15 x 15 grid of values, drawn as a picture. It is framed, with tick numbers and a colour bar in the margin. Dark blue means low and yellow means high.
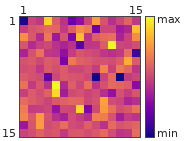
The grain is fine, like static. A few values lie far out on both sides of the bulk. No single row or column stands out from its neighbours. On average the colour sits 50% of the way up the scale. Neither half mirrors the other.
